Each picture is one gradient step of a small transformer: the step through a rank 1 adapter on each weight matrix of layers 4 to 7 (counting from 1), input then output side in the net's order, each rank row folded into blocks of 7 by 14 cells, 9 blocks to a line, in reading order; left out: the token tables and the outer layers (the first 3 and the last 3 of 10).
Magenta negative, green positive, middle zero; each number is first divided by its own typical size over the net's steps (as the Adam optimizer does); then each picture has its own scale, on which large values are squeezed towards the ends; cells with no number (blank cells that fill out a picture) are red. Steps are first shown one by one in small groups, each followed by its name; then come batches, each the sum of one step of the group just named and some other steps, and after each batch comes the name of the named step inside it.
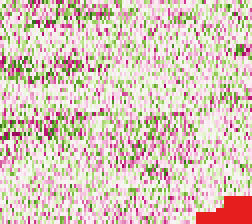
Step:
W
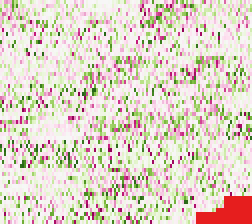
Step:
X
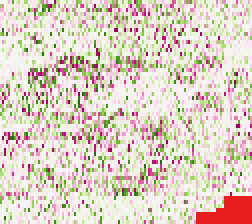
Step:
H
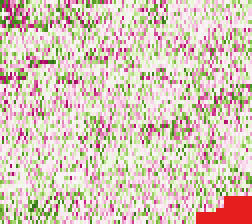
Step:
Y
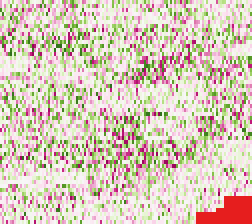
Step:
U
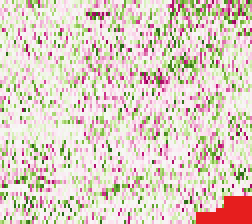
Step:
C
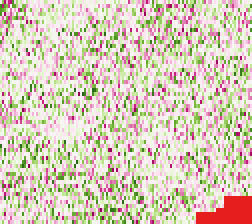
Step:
X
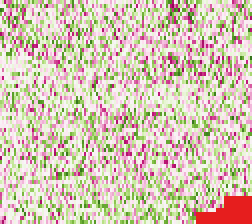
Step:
U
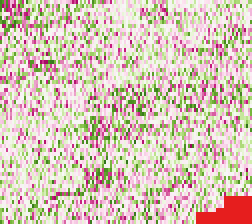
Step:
Y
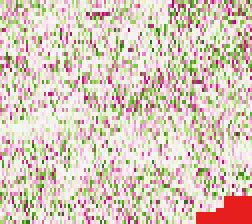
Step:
C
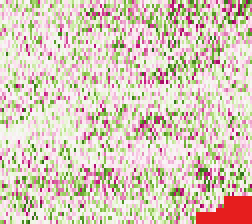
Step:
C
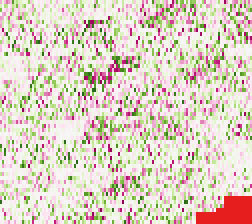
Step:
X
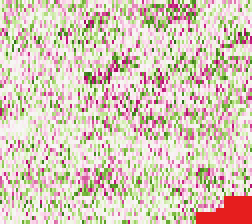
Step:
C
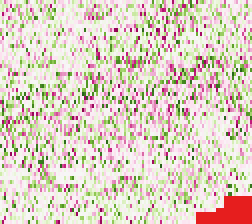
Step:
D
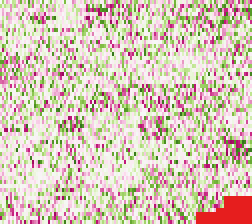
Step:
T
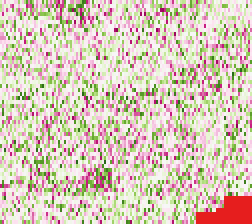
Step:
D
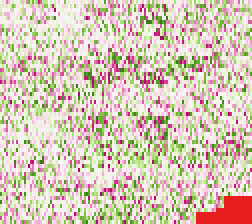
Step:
T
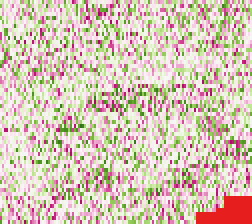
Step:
T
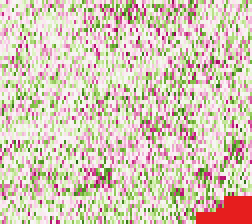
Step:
D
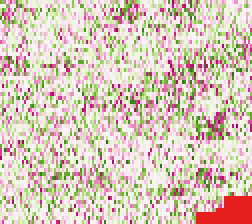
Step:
D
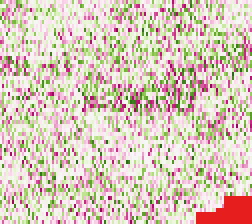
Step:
D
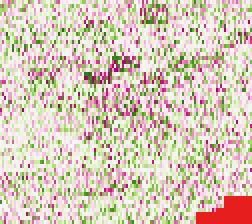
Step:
T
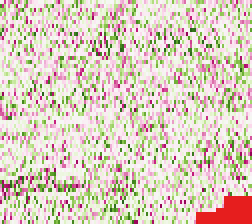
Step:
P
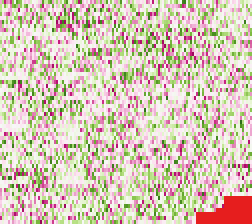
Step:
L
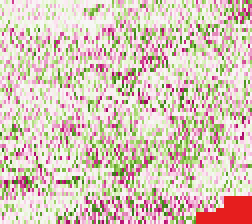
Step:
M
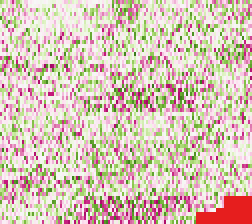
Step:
M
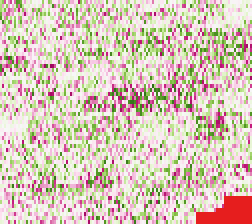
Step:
L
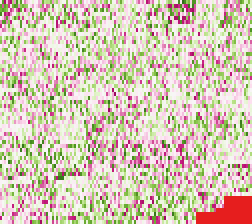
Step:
L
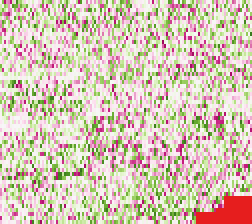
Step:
L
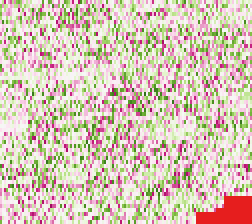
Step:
L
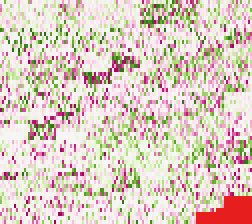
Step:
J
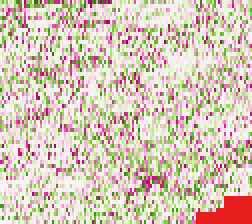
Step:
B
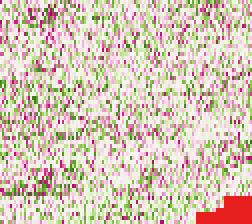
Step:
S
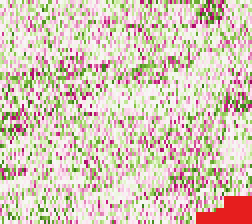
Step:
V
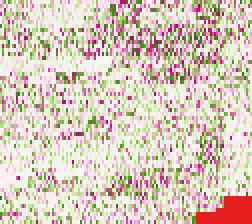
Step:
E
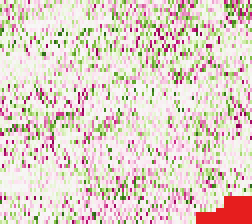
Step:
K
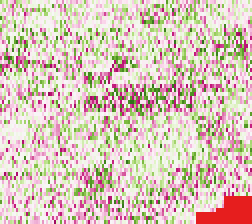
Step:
J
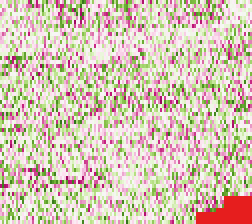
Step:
V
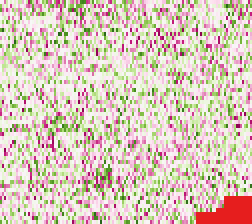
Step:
K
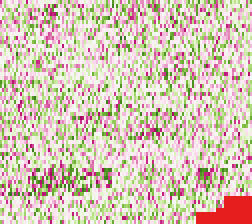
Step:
S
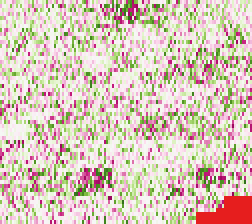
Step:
J
